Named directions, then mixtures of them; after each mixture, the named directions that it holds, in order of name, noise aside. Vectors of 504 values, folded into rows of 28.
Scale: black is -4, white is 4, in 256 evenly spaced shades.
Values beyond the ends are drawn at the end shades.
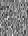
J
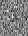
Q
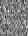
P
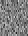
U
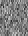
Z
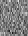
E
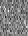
E, P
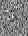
Q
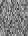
E, Z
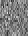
U, Z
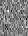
P, Q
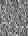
P, U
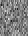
Q, Z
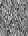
E, Z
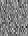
P, U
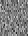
U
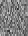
E, Z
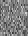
E, J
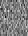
J, P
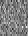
P, U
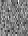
E, U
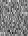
E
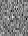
E, Q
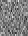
E, Q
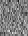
E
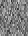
E, Z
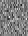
Q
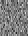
U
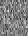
P, Q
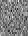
E, Q
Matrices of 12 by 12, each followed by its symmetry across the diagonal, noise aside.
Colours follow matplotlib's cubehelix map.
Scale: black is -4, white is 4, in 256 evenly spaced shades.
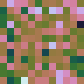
antisymmetric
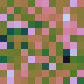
neither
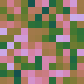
antisymmetric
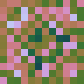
symmetric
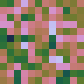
neither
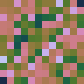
symmetric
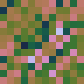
symmetric
